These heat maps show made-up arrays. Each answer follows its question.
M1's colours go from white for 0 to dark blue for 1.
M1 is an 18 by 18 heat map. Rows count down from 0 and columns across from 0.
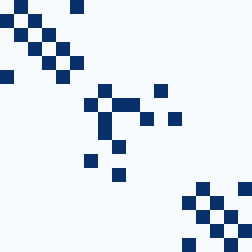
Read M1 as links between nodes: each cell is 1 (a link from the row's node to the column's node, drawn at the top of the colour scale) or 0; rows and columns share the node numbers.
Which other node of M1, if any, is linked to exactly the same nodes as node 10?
node 12
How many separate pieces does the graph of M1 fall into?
3
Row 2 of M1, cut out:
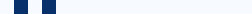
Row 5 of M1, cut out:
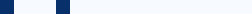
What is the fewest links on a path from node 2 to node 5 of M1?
3
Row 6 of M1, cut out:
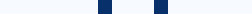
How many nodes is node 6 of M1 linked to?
2
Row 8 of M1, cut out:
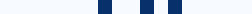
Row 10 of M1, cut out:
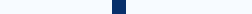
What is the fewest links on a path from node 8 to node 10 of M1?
1
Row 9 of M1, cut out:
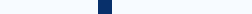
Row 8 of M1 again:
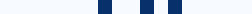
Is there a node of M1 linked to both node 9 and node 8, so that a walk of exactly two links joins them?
yes
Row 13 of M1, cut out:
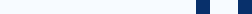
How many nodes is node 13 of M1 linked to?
2
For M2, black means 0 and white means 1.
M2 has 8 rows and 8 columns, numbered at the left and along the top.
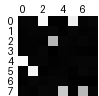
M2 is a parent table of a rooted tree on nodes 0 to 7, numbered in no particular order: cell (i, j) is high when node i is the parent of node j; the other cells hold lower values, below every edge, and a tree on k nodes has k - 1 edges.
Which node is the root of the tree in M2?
7
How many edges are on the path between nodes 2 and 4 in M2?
2
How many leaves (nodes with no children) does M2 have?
3
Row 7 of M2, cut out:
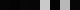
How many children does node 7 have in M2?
2
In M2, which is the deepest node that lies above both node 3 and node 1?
0
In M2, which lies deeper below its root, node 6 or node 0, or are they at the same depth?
node 0
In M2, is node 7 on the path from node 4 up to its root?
yes
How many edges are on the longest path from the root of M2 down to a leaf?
4
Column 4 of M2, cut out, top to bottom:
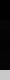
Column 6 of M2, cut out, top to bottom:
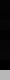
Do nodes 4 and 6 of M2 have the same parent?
yes
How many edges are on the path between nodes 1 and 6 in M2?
5
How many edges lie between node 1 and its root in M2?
4
